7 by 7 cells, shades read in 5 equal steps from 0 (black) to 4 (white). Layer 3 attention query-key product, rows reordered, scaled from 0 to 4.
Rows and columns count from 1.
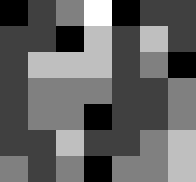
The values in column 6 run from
1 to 3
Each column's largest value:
2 3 3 4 2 3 3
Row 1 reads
0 1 2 4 0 1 1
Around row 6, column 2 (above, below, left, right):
2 1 1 3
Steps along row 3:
up same same down up down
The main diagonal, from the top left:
0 1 3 2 1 2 3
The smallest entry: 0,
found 6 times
